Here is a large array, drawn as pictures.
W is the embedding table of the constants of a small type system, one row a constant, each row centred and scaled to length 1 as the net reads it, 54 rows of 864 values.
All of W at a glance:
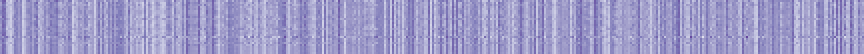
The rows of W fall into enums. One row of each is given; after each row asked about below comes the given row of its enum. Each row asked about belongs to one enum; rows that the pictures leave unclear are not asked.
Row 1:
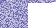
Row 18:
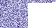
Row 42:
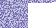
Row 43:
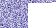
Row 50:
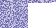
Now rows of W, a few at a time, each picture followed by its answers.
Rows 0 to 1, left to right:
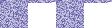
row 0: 1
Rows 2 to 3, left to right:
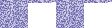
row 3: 50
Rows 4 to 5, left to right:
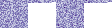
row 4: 50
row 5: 43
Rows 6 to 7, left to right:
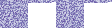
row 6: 42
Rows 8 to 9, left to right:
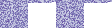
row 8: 50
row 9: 1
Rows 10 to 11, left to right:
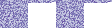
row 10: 42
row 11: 1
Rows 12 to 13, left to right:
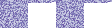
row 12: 42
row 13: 1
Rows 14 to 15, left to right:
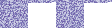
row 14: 42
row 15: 50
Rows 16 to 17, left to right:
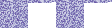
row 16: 50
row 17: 50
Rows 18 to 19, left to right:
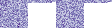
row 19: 1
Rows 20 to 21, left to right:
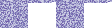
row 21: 42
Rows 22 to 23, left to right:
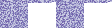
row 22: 50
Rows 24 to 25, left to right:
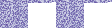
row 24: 50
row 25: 50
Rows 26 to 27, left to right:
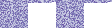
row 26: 50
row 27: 1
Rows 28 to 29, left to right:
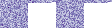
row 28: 43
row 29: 1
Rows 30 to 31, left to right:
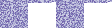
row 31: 42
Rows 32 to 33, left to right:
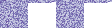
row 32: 1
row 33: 42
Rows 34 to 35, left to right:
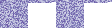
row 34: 1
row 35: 50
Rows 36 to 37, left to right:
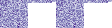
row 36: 18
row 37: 18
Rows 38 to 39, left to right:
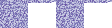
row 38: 42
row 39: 42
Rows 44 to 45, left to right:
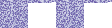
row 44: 50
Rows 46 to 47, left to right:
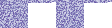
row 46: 42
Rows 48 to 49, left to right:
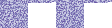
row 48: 42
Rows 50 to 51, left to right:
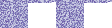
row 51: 42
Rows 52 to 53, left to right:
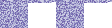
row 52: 50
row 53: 42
